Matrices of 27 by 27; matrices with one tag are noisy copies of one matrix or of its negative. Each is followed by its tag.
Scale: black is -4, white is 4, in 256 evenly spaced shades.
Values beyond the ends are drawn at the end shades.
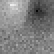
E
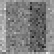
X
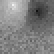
E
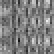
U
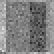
X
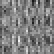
U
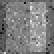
X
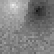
E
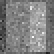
X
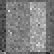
X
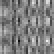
U
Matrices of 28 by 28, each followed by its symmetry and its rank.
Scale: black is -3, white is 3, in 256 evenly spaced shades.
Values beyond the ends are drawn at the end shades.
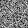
symmetric, full rank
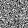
antisymmetric, full rank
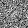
symmetric, full rank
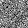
symmetric, full rank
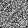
symmetric, full rank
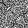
symmetric, full rank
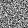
neither, full rank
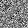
symmetric, full rank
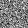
antisymmetric, full rank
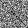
symmetric, full rank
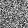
neither, full rank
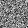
antisymmetric, full rank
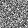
symmetric, full rank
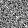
symmetric, full rank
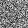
neither, full rank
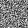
antisymmetric, full rank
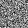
neither, full rank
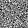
antisymmetric, full rank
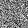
antisymmetric, full rank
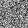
neither, full rank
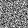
antisymmetric, full rank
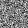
antisymmetric, full rank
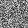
neither, full rank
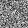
neither, full rank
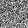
neither, full rank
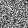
neither, full rank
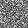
symmetric, full rank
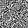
antisymmetric, full rank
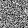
neither, full rank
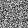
antisymmetric, full rank
